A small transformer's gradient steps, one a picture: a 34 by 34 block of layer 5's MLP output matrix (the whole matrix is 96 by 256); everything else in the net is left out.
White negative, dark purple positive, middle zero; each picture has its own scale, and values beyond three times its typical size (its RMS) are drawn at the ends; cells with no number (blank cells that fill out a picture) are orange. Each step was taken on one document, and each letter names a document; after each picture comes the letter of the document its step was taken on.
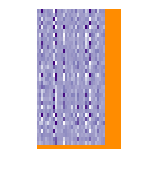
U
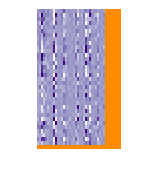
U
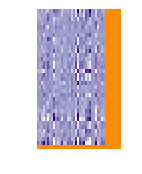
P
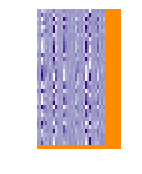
U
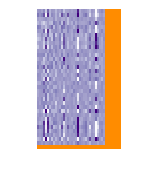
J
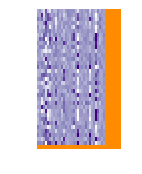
J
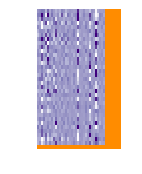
J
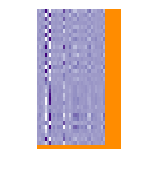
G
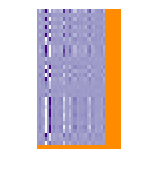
G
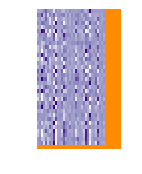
U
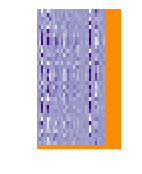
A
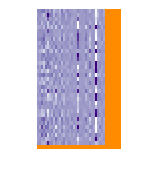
J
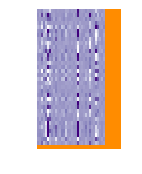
J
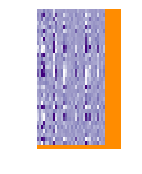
U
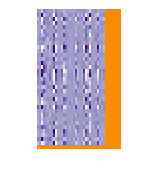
U
